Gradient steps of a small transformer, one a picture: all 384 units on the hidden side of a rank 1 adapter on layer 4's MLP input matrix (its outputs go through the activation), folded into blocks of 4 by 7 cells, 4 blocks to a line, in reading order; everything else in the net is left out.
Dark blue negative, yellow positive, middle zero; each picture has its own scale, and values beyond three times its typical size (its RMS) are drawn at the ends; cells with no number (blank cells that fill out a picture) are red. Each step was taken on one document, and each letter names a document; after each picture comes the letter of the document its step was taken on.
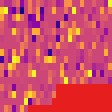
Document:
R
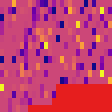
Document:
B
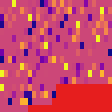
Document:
B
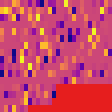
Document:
R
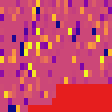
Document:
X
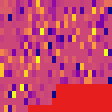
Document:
R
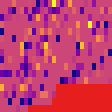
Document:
B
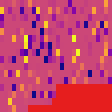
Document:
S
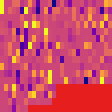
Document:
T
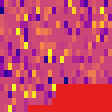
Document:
T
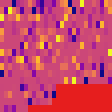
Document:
R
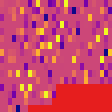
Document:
X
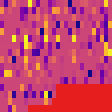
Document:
S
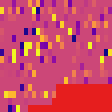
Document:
X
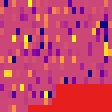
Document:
S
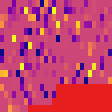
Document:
B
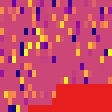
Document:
X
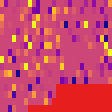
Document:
S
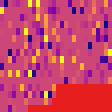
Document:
S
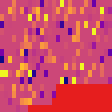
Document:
B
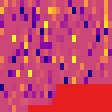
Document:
S
